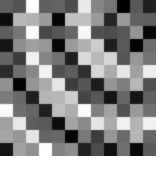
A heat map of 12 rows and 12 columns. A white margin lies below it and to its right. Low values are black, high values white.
No row or column stands out. Rings spread out from the top right. The bottom left is the ninth with the highest average. There is no overall slope. The ninth with the lowest average is the top right. On average the colour sits 50% of the way up the scale.
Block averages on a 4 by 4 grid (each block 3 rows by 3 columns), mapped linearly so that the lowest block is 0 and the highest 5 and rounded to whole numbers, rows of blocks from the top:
4140 | 2253 | 2522 | 4224
